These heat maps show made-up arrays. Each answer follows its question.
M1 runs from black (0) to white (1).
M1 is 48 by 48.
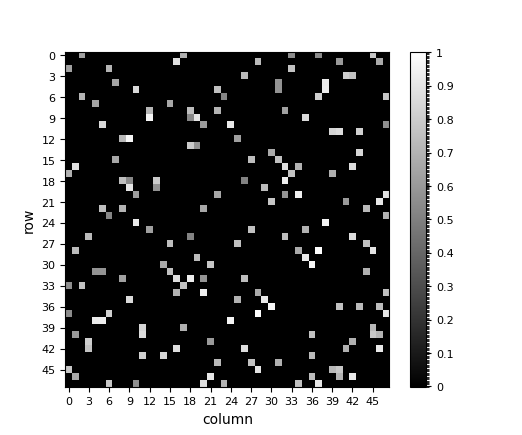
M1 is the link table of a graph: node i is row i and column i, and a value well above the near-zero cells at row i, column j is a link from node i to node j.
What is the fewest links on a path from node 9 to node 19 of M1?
1
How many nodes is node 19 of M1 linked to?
3
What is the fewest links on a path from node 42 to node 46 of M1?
1
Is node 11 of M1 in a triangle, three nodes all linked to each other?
no
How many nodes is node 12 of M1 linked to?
3
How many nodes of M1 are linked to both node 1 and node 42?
2
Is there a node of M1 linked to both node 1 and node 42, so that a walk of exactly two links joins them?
yes
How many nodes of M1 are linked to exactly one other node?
0
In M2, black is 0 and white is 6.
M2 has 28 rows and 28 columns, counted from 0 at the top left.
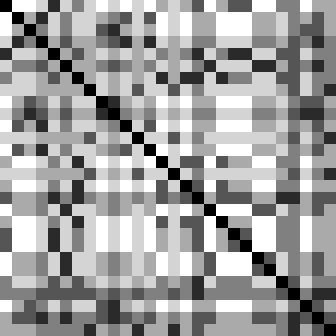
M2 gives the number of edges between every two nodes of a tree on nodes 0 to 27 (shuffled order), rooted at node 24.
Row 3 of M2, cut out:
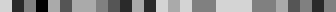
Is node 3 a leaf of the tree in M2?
no
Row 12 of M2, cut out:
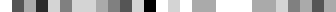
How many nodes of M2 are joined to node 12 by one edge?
1
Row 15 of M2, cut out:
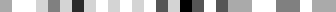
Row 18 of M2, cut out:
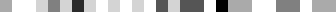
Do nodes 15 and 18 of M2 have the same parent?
yes
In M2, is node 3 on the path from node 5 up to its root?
no
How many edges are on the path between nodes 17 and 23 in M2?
5
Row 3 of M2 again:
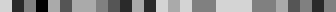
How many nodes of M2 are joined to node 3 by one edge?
4
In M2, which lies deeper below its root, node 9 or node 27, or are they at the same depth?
node 9
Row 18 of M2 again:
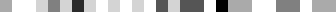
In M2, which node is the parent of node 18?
6
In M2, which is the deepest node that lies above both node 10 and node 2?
26
